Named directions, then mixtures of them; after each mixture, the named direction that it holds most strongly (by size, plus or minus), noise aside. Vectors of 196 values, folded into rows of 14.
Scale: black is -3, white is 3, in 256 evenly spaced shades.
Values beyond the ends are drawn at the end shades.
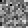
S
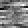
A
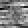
A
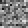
S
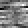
A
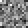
S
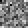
S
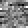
A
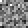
S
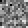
S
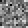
S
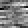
A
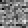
S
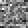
S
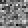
S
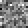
S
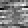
A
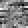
A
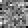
S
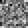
S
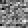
S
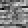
A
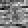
A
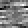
A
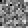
S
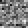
S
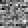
S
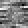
A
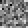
S
